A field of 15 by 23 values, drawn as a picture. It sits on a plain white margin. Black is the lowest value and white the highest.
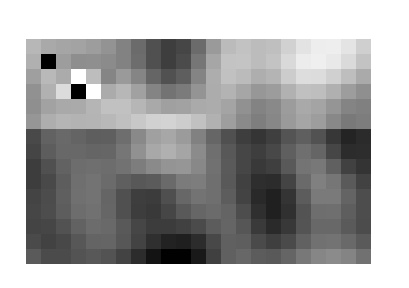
Ninth with the lowest average: bottom middle. Ninth with the highest average: top right. Seam: horizontal, 40% of the way down, the top part higher. Calmest part: bottom left. Odd patch: rougher, in the top left.
